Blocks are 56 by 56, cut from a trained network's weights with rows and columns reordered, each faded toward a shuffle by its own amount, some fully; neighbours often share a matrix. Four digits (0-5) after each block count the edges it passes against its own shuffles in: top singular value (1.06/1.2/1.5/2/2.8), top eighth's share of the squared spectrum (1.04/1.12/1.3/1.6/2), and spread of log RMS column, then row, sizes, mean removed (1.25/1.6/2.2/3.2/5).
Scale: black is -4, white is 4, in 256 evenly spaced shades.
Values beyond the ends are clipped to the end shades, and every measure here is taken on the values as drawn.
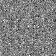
1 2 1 1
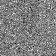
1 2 0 0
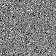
0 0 0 0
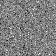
0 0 0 0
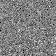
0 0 0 0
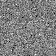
0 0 0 0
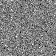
0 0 0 0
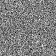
0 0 0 0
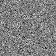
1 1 0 0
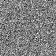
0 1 0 0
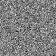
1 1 0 0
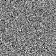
2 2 0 1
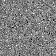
0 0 0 0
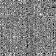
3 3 1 2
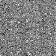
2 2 0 1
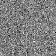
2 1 0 1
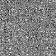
2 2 1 2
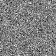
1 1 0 0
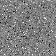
1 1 0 0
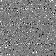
2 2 0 1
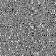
3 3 0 2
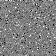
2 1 0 1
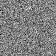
1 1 0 0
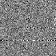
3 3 1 2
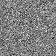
1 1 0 0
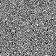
2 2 1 1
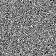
1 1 0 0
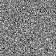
2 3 1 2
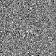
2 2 1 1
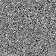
0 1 0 0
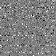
3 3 1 2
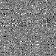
3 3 0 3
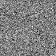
1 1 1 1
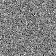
1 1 0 0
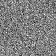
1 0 0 0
